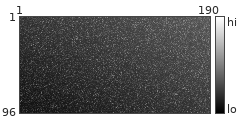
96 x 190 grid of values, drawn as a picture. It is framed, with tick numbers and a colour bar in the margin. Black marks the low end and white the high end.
The ninth with the highest average is the top right. The bottom left is the ninth with the lowest average. The halves do not mirror each other. There is an overall slope up to the top right.
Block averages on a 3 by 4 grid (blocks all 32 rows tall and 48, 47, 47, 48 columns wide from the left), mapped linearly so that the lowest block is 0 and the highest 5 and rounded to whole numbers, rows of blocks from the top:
2345
1234
0123
